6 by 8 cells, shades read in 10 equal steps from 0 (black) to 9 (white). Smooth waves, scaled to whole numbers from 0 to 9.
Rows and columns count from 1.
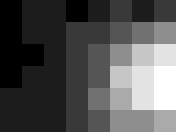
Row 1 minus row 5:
-1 0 0 -2 -3 -4 -7 -7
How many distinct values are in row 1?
3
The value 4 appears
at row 2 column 7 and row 5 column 5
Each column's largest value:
1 1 1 2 4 7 8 9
